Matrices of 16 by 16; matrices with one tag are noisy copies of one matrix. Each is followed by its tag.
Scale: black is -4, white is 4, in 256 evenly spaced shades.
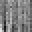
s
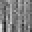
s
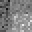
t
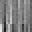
s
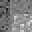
t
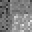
t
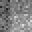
t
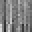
s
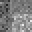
t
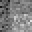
t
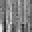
s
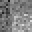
t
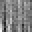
s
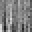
s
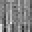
s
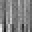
s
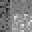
t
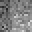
t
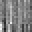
s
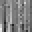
s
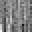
s
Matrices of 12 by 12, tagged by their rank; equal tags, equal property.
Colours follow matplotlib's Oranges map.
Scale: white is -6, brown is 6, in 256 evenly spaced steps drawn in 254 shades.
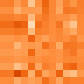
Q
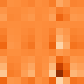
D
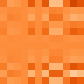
D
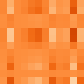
D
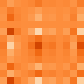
D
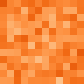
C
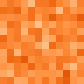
C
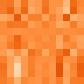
Q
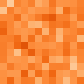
C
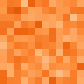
C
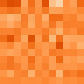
Q
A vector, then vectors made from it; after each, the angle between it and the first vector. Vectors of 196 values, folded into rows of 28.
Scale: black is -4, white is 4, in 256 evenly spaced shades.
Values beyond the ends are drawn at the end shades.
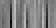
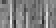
nearly opposite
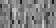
partly aligned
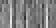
nearly opposite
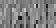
partly aligned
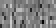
partly opposed
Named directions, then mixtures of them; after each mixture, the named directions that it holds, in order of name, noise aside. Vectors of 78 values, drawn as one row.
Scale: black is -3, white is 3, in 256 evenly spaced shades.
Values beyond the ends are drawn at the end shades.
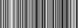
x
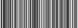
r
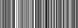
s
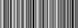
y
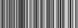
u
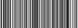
r, x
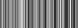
u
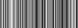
x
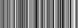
u, x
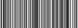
r, x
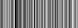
s, y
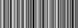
y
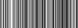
x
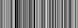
s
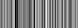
s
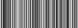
r, s
